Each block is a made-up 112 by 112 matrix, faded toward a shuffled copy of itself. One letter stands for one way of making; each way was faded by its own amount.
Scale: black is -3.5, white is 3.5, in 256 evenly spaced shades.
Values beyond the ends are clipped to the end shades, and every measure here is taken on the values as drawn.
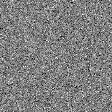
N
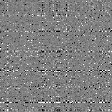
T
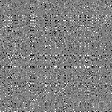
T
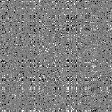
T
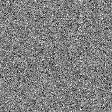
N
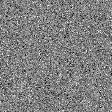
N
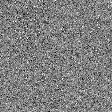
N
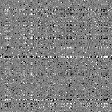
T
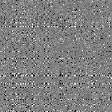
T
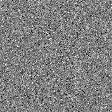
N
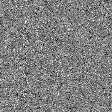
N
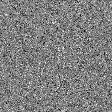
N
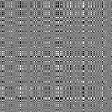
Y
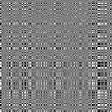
Y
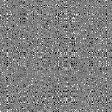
T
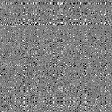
T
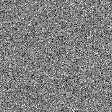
N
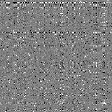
T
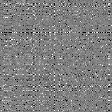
T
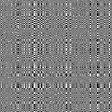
Y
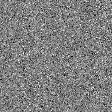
N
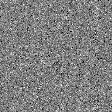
N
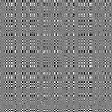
Y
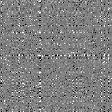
T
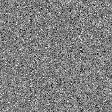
N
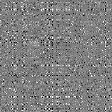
T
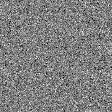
N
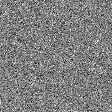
N
